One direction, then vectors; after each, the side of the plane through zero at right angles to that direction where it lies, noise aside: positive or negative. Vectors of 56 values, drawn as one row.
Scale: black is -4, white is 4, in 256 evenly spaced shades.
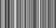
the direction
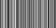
positive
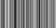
negative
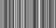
positive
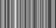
positive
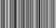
negative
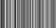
negative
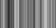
positive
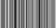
negative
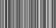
positive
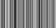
negative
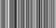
negative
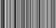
negative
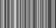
positive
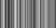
positive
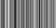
negative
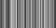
positive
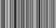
negative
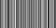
positive
